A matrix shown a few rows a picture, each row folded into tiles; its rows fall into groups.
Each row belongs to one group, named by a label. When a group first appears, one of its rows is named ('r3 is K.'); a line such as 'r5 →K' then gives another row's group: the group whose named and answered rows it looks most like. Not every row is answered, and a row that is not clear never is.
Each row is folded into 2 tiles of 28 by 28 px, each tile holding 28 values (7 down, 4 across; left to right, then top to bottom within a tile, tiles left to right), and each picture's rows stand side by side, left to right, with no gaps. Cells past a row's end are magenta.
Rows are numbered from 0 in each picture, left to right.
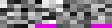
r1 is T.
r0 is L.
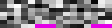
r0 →L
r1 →L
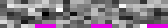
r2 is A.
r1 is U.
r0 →A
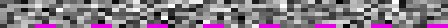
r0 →A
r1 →A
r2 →U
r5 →L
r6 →U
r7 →T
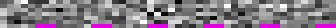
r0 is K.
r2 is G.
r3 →U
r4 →U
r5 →U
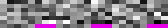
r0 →L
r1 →G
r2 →G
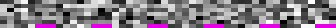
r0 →G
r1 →A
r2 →K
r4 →L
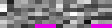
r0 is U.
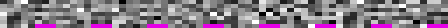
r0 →K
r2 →U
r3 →G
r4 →G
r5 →G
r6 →K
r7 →G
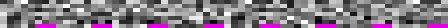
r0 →K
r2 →K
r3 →G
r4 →K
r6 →T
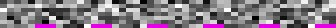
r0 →A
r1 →U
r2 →G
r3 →L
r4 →T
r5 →U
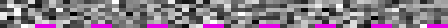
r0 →L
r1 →U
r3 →L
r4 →T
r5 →A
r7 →A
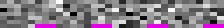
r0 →L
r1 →T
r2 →U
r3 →A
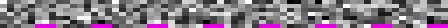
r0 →T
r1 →G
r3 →K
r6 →A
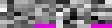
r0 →U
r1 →K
